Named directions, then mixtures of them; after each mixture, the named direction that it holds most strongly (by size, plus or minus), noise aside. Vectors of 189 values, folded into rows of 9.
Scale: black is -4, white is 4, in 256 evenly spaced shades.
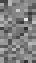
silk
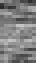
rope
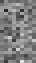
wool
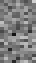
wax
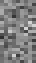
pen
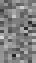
pen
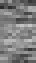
rope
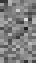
silk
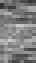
rope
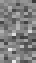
wax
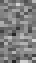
wax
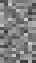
silk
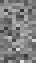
wool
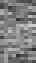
rope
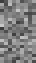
silk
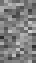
pen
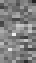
wax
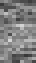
rope
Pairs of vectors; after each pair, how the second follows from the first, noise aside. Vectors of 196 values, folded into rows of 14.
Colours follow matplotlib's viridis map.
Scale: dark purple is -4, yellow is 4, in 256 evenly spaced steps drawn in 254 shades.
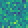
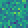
negated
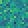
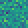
shuffled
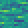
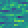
negated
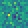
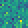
shuffled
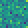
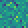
shuffled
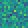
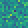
negated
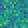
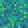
negated
